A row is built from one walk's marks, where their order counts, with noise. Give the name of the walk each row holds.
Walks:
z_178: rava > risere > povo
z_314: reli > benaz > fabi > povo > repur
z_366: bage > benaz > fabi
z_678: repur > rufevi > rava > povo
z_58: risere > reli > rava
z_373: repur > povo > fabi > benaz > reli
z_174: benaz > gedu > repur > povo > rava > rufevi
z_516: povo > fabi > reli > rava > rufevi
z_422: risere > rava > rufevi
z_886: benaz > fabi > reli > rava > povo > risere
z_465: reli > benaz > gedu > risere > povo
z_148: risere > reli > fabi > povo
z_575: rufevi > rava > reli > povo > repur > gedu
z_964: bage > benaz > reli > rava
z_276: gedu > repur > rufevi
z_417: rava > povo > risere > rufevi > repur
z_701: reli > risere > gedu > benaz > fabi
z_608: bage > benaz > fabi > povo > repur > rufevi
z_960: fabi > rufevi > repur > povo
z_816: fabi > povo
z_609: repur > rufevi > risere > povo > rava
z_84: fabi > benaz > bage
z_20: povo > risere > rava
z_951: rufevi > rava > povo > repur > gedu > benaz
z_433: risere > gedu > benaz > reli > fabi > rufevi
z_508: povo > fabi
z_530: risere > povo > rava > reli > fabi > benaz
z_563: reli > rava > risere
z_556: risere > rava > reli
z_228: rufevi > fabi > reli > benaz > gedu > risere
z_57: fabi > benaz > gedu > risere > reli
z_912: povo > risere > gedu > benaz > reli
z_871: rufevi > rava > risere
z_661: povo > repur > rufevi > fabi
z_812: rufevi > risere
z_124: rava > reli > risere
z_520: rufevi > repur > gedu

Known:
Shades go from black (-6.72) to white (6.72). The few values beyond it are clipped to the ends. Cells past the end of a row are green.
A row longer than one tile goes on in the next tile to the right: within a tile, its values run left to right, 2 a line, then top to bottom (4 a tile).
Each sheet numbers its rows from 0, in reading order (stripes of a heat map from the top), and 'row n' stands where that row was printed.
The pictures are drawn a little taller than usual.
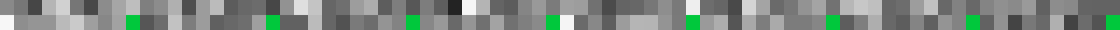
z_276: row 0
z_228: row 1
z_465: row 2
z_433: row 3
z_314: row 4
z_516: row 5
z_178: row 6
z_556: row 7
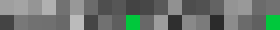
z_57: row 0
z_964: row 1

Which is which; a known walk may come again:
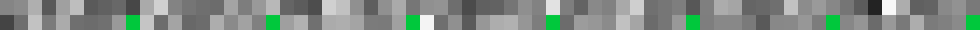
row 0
z_228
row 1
z_960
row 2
z_422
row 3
z_314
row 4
z_871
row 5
z_678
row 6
z_433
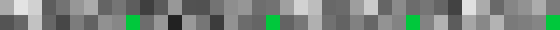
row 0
z_465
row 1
z_964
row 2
z_178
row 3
z_516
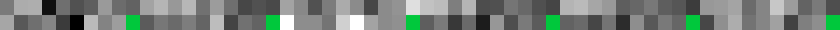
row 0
z_951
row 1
z_57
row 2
z_417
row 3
z_373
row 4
z_912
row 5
z_886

